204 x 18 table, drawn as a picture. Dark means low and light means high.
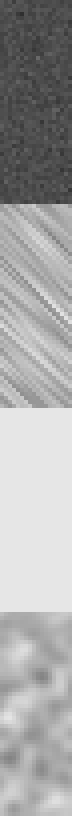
The table splits into 4 rows of 1 panel. Panel 1,1: low, fine-grained, faint in contrast. Panel 2,1: high, slanting down to the right. Panel 3,1: very high, flat. Panel 4,1: high, blotchy.
